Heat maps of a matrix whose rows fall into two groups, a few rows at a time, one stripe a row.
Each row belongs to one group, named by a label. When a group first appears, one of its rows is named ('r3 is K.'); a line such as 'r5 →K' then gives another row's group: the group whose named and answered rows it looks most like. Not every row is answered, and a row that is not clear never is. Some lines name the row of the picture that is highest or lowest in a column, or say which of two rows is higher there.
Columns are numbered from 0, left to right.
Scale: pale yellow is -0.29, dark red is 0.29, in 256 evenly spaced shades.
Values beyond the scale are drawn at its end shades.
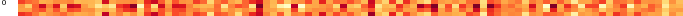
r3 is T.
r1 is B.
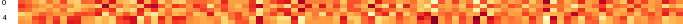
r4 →B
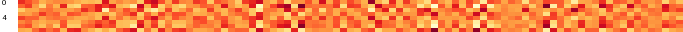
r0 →T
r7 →B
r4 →T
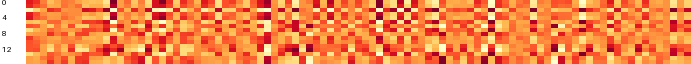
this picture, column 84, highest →2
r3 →T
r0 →T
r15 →B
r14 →B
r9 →T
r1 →T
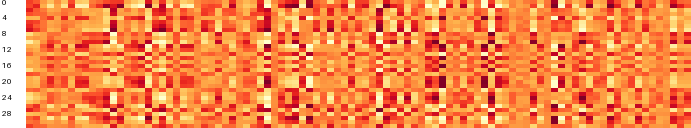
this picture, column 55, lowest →10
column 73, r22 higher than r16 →No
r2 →T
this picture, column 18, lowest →10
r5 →T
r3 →T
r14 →B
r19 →B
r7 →T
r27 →T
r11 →B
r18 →T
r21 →B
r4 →B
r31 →T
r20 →B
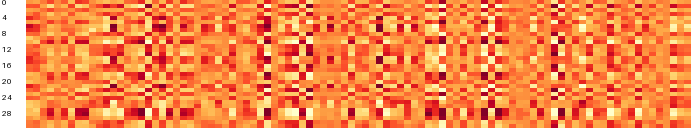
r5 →B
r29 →B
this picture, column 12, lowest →25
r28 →B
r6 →T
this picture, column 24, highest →26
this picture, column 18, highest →6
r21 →T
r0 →B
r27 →B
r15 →T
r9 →B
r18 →B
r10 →B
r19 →B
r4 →T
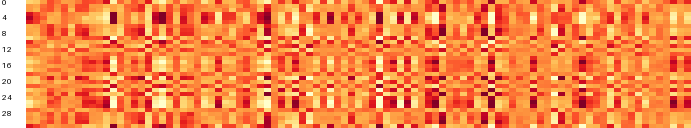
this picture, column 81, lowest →4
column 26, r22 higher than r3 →No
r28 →B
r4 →T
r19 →B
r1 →B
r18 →T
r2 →B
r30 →B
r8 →B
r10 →T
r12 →B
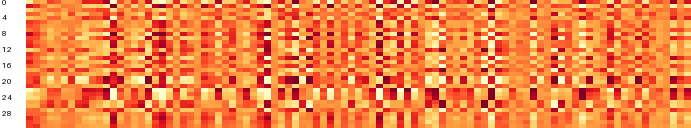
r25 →B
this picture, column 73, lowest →19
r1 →T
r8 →T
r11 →T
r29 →T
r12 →B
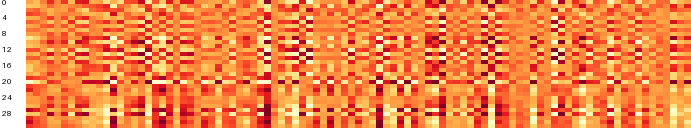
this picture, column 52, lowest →27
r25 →B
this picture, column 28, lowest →20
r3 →T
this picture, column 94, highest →20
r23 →T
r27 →T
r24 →B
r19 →T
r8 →B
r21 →T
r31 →T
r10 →B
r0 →B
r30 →T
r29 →T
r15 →B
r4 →B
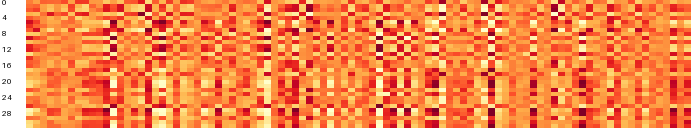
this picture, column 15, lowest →7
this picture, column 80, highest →7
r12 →T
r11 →T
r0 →B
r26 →T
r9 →T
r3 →B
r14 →T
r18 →B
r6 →T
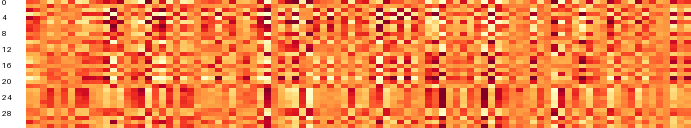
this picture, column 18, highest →4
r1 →B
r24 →B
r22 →B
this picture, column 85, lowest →19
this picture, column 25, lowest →19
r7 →T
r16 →T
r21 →T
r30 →T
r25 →B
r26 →B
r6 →T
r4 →T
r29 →B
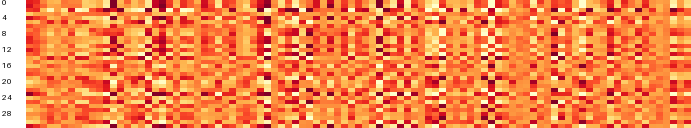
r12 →T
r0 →T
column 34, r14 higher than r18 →Yes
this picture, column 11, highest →2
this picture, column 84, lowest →23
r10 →T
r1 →T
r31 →T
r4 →T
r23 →T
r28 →B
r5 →B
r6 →T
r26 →B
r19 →B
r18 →T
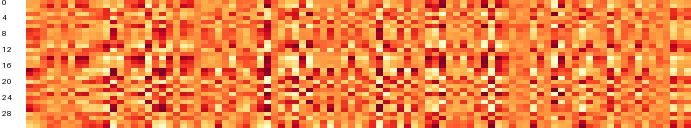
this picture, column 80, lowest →14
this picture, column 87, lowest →14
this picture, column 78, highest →14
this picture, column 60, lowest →14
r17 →T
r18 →T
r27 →T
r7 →T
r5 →T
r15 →B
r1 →B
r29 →B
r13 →B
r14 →B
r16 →B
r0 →B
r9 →T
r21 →T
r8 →T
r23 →B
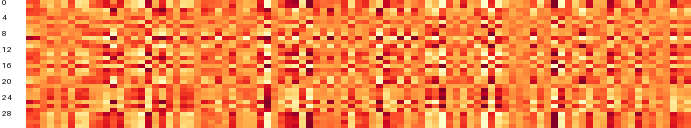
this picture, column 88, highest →9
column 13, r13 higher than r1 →Yes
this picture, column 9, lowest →9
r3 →T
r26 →B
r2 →T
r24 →B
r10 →B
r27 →T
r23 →B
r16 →B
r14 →T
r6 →B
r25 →T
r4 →B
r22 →B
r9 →T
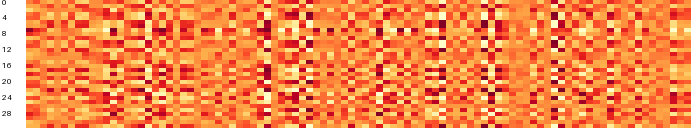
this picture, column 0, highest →7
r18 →T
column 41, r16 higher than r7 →No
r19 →B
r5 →B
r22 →B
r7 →T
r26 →T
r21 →T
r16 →T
